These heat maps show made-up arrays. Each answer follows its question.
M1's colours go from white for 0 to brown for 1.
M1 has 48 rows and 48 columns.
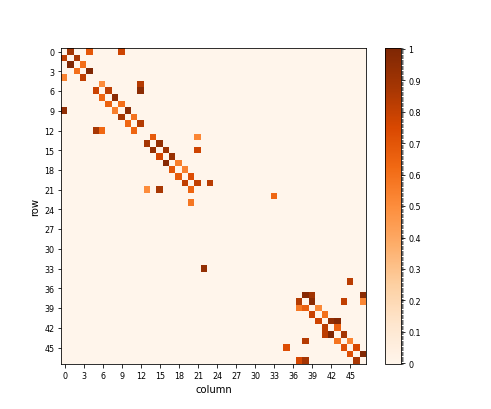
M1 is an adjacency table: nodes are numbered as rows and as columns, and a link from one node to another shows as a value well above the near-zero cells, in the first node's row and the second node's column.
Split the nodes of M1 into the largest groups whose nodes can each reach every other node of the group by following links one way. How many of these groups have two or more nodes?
4
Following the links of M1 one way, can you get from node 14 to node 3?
no
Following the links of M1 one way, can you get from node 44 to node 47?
yes
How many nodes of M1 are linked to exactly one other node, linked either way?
4
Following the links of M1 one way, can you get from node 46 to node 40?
yes
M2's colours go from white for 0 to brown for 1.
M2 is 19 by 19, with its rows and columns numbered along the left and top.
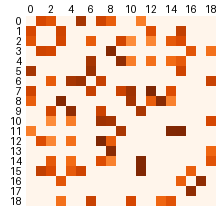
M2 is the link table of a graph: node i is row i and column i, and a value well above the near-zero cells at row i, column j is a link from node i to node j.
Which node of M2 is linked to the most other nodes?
node 2
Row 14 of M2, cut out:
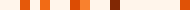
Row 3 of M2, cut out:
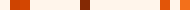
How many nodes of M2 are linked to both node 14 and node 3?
3
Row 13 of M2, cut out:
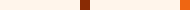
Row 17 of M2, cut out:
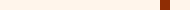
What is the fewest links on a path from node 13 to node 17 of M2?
4
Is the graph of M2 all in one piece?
yes
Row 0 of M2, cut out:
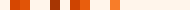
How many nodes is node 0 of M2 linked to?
6
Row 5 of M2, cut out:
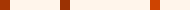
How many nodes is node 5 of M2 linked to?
3
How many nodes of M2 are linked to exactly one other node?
1
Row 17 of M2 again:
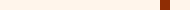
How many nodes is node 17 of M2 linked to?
1
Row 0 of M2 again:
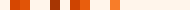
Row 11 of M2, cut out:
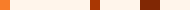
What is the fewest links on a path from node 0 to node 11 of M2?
1
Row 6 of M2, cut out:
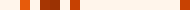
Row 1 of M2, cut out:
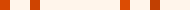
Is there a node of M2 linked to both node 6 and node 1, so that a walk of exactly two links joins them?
no
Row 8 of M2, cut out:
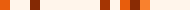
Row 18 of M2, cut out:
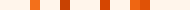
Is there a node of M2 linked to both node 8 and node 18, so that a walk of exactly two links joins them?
yes
